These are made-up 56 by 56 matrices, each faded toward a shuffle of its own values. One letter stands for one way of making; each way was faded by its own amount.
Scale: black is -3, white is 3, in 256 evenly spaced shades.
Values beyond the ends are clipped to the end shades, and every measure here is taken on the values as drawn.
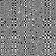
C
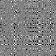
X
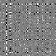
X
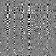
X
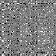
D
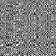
X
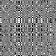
C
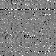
D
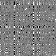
X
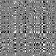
C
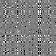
C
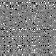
D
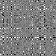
X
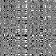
X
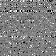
D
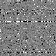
D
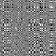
C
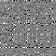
D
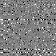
D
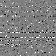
D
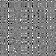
C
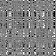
C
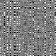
X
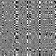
C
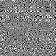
D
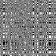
X
